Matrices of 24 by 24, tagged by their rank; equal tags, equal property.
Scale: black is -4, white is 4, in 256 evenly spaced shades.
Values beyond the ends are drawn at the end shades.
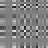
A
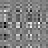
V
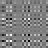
A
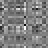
V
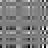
A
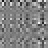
V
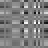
A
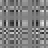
A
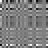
A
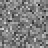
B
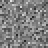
B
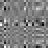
V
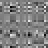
V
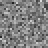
B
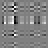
A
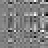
V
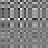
A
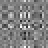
V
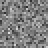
B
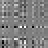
V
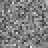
B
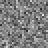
B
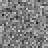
B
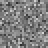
B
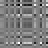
A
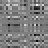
V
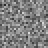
B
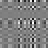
A
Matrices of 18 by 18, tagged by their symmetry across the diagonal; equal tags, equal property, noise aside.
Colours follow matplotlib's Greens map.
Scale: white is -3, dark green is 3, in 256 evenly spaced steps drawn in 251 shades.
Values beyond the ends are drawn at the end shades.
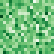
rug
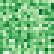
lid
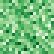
lid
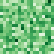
rug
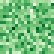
rug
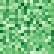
lid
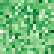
rug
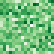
rug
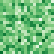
lid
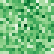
rug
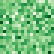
rug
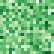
lid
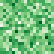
rug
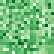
lid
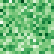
lid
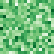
lid
